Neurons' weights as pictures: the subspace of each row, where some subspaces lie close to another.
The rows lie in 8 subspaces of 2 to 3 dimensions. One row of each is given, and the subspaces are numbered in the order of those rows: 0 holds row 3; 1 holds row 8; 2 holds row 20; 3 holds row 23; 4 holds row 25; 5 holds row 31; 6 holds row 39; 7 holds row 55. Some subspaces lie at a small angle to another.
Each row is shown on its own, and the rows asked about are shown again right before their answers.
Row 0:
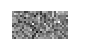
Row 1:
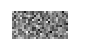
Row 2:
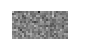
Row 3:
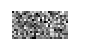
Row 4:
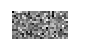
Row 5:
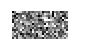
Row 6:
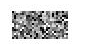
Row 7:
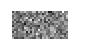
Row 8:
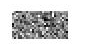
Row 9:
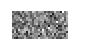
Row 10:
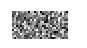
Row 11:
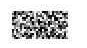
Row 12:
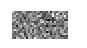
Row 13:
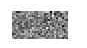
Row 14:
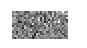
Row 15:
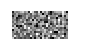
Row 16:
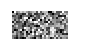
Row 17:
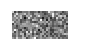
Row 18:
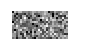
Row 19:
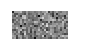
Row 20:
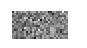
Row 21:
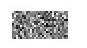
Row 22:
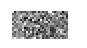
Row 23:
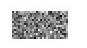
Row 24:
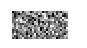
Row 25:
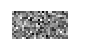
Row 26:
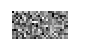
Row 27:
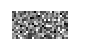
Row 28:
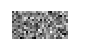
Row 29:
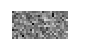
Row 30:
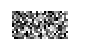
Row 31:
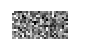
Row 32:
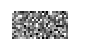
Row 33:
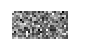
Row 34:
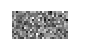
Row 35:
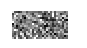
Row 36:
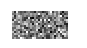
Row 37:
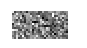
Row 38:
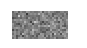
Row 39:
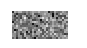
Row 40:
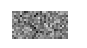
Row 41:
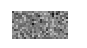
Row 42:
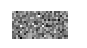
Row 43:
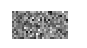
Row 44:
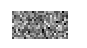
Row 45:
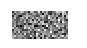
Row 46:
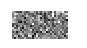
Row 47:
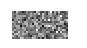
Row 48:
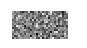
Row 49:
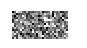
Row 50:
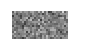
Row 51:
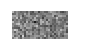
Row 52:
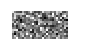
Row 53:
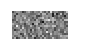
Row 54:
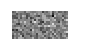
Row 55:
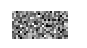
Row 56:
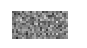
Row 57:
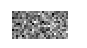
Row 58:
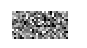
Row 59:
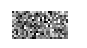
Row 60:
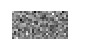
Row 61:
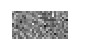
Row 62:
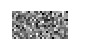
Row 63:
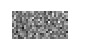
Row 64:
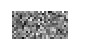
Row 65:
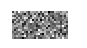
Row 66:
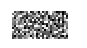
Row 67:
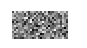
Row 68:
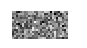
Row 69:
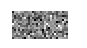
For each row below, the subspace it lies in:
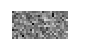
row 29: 1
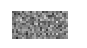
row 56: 4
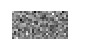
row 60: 2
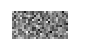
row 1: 0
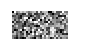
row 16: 2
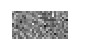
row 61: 6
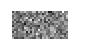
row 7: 2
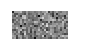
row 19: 7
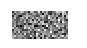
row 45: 7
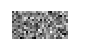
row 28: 7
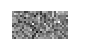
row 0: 0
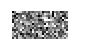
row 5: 1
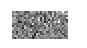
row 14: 0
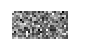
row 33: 4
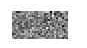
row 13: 5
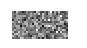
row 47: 3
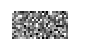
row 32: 3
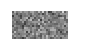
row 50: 4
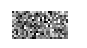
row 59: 0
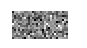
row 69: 4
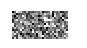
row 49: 1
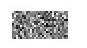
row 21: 7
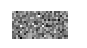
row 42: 7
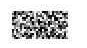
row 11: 2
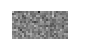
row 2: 5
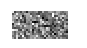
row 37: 1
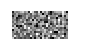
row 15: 3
